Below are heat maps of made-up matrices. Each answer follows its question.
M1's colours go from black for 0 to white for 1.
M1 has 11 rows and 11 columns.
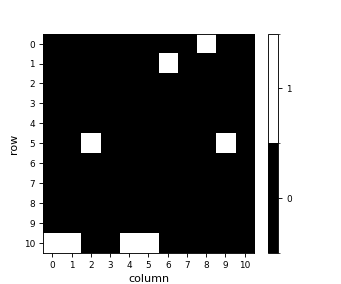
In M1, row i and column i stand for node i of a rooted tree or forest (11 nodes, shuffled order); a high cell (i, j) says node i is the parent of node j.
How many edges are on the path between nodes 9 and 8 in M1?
4
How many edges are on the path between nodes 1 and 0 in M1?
2
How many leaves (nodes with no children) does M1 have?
7
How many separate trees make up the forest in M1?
3
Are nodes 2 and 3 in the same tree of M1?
no
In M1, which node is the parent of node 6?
1
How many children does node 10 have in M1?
4
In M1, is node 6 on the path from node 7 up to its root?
no
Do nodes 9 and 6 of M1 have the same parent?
no
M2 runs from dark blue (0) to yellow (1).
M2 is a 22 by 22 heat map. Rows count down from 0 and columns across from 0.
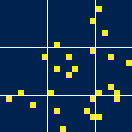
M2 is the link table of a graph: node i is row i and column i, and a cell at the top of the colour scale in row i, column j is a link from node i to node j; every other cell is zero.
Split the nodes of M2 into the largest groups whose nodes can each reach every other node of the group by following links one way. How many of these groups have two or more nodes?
4
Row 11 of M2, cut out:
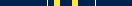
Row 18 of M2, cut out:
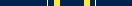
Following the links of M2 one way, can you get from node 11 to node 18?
yes
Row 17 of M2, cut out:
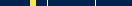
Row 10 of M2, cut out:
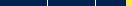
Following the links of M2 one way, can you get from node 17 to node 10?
no
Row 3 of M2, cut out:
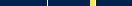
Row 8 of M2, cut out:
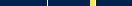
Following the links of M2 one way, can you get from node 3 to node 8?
yes
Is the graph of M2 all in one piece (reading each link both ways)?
no
